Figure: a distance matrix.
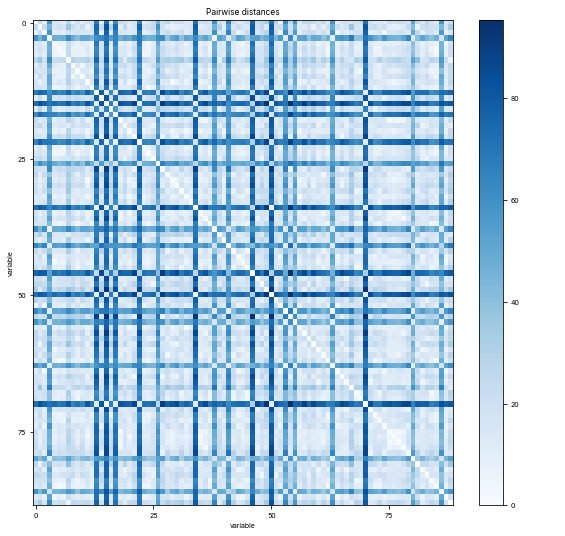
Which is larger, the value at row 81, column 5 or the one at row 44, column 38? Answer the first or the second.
the second
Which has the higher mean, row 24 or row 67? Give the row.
67
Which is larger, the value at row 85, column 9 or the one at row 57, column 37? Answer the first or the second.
the second
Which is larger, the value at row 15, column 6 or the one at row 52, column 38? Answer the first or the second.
the first
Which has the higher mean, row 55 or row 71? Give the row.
55
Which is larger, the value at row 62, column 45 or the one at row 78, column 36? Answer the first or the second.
the first
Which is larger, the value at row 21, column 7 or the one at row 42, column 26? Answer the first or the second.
the second
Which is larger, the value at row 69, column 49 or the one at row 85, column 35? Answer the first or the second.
the first
